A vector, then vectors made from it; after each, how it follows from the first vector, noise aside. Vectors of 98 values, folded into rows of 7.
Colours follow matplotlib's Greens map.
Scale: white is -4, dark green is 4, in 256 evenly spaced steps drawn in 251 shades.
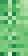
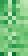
copied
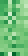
copied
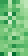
copied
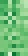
copied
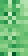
copied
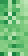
copied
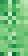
copied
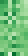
copied
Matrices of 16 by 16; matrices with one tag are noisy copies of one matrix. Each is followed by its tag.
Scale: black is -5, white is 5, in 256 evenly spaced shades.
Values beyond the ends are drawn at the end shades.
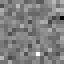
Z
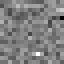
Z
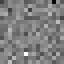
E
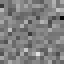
Z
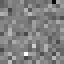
E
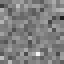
Z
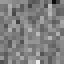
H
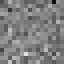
E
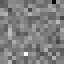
E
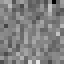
H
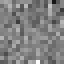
H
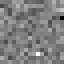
Z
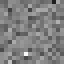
E
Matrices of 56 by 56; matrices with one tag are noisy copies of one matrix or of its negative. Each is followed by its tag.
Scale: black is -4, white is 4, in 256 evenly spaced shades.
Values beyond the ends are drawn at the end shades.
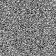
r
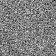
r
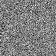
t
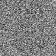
r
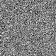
t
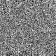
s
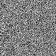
t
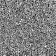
s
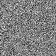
t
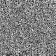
s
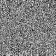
s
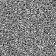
r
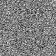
r
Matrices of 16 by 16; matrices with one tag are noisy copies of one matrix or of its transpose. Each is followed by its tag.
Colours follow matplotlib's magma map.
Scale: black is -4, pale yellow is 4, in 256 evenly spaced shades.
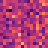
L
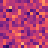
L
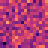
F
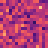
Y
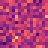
F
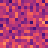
L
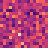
L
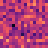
Y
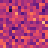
L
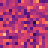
Y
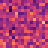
L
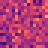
F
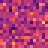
L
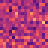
L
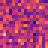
Y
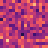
Y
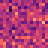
L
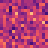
L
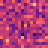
Y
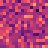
Y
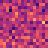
L
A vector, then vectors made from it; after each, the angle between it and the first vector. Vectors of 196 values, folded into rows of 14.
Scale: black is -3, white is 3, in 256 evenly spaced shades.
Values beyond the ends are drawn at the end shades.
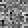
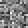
nearly opposite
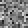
nearly parallel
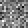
partly opposed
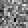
orthogonal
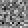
partly aligned
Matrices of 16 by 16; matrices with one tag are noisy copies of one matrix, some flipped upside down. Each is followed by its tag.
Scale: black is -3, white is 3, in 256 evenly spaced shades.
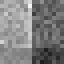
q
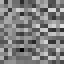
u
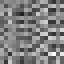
u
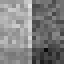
q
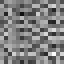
u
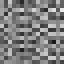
u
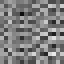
u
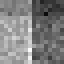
q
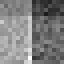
q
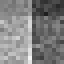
q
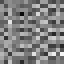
u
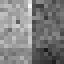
q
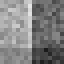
q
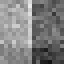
q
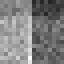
q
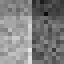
q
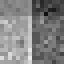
q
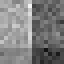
q
